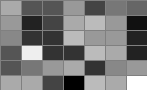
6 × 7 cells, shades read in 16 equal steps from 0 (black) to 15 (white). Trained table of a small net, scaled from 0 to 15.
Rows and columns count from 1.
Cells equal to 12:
0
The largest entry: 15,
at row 6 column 7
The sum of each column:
47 41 28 43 49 53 35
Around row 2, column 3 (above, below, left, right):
5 3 2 10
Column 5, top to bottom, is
4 11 9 11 3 11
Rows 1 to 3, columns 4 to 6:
9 4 7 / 10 11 9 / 11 9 9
